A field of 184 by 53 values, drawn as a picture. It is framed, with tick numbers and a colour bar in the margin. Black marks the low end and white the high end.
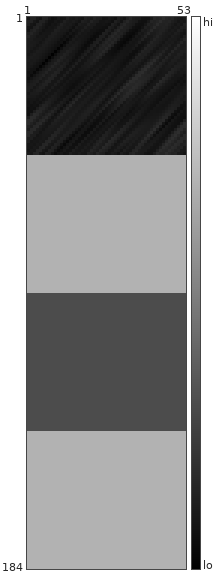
It is made of 4 by 1 panels. Panel 1,1: very low, slanting up to the right, faint in contrast. Panel 2,1: high, flat. Panel 3,1: low, flat. Panel 4,1: high, flat.
